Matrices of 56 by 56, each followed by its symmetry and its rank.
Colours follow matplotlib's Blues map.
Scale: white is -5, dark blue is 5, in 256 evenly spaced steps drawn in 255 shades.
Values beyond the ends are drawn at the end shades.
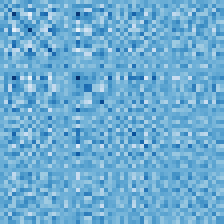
symmetric, rank three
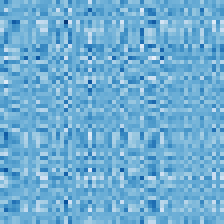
neither, rank three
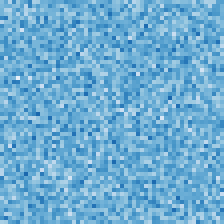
neither, full rank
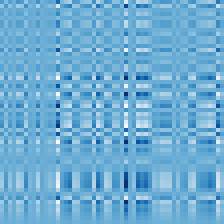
neither, rank one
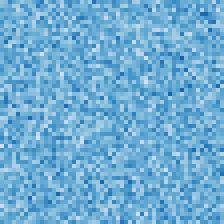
neither, full rank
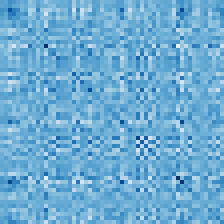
symmetric, rank three
